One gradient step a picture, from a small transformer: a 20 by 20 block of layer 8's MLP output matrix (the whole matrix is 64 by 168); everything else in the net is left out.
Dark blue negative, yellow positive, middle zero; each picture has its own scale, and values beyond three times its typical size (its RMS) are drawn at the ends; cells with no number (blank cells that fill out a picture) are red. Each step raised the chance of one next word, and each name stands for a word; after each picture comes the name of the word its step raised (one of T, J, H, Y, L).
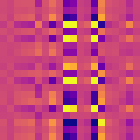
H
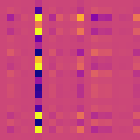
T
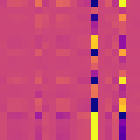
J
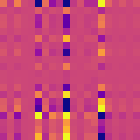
J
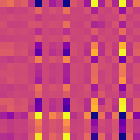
J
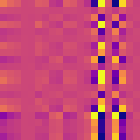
J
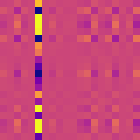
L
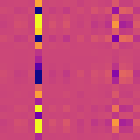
L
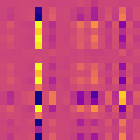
H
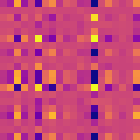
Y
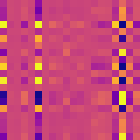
H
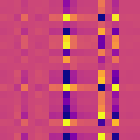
Y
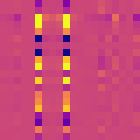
T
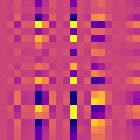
H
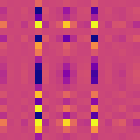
L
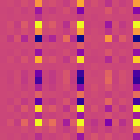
L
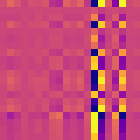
J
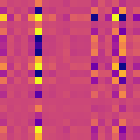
T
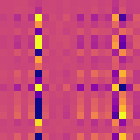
Y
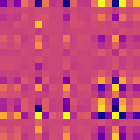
J
